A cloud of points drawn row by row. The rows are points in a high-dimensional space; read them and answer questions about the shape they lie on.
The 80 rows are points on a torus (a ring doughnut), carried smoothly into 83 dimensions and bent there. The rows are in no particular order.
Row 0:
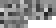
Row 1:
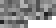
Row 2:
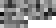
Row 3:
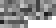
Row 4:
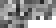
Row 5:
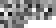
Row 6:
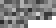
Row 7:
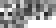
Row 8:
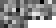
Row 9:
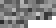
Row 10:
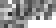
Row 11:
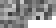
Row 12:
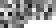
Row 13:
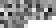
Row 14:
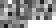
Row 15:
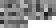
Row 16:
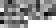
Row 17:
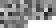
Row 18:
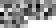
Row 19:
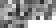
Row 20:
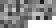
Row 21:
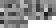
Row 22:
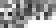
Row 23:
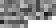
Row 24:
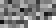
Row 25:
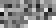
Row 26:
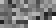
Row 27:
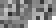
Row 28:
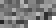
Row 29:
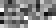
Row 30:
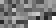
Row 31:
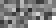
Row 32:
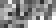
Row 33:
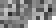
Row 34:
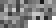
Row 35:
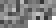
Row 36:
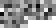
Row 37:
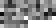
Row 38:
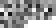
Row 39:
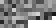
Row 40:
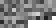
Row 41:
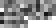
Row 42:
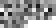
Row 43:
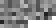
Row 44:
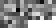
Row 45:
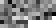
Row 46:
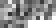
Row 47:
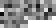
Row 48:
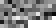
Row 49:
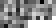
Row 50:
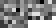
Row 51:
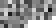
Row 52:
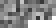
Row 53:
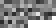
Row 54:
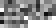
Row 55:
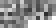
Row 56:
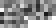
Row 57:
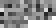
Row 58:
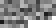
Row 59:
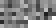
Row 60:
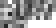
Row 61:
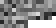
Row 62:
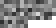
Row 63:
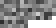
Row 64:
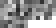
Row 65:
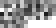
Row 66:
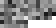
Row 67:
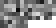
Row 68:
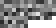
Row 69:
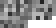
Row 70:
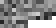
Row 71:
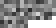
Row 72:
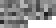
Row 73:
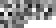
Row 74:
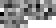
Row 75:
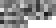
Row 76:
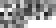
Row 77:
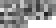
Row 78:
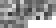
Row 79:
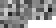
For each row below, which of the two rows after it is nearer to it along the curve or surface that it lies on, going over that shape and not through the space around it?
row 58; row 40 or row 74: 40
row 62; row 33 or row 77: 33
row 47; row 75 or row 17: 17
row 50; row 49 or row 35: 49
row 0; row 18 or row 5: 5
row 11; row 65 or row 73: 65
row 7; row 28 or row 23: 23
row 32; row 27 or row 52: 52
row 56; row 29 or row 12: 29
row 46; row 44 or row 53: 44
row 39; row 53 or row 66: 66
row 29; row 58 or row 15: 58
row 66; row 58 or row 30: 30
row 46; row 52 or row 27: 52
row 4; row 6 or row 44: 44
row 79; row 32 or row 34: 34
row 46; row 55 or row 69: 55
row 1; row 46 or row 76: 76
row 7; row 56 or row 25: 56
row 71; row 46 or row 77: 46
